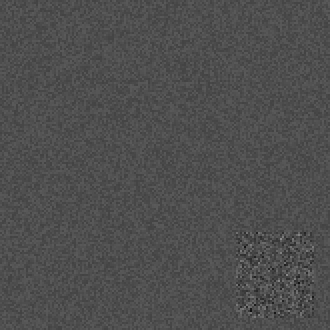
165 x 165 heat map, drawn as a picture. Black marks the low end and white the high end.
Odd patch: rougher, in the bottom right. Average level on the scale: 30%. Histogram: heavy tails on both sides. Odd rows or columns: none. Roughest part: bottom right. Mirror symmetry: none. Slope: none. Stripes: none.
